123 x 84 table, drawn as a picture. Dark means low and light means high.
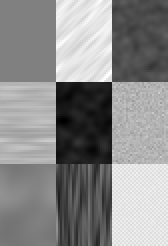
It is made of 3 by 3 panels. Panel 1,1: middling, flat. Panel 1,2: very high, slanting up to the right, faint in contrast. Panel 1,3: low, blotchy, faint in contrast. Panel 2,1: high, streaked across, faint in contrast. Panel 2,2: very low, blotchy, faint in contrast. Panel 2,3: high, fine-grained, faint in contrast. Panel 3,1: middling, smooth, faint in contrast. Panel 3,2: low, streaked downward. Panel 3,3: very high, checkered, faint in contrast.
